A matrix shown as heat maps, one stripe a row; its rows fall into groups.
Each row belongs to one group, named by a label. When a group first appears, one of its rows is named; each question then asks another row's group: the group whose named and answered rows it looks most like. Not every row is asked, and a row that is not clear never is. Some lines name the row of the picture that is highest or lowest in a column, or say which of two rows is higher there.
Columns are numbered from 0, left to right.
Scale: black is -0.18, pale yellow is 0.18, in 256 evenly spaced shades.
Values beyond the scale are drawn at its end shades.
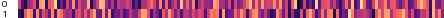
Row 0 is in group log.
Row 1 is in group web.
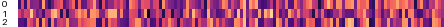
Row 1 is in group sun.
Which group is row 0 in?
web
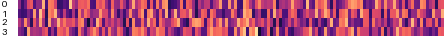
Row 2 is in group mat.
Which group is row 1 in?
log
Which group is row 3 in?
web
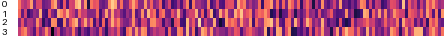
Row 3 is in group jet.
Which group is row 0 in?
sun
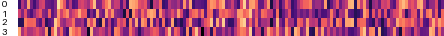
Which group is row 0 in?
web
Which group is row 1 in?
mat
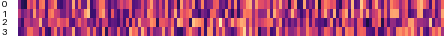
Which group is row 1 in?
log
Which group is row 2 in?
mat
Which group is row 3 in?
web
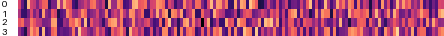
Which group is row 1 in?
log
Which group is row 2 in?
sun
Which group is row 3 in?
log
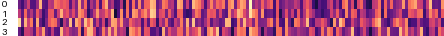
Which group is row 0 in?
mat
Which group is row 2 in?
sun
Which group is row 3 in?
web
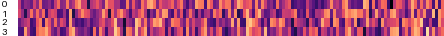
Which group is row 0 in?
mat
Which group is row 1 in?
log
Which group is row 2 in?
jet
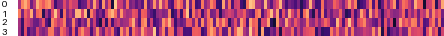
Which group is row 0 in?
jet
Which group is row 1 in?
sun
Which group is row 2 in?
web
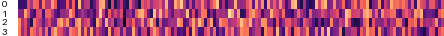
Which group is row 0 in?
log
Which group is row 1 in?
jet
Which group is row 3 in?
sun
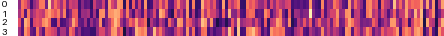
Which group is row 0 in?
jet
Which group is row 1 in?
jet
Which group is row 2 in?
jet
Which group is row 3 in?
jet
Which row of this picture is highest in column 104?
1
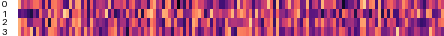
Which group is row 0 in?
sun
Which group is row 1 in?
mat
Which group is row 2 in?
sun
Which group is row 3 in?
sun
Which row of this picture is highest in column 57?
1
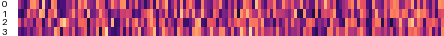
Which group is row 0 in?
log
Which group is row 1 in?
log
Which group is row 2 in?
mat
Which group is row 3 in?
mat
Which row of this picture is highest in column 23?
1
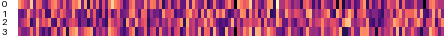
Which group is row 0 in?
sun
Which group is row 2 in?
jet
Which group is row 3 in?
sun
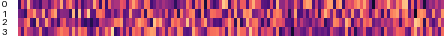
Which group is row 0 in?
web
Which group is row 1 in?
log
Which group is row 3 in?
mat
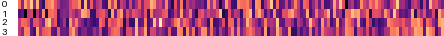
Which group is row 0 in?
sun
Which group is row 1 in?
log
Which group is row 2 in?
jet
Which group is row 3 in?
jet
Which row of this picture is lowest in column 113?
0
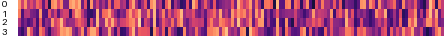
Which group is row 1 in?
mat
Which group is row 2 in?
mat
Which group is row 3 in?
web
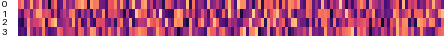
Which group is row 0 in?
sun
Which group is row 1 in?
jet
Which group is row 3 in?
web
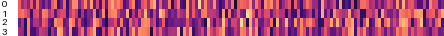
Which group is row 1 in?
jet
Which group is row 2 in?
web
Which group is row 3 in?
web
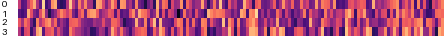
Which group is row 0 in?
log
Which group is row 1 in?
web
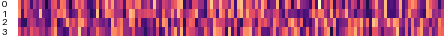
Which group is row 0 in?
mat
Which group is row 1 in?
mat
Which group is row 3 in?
log
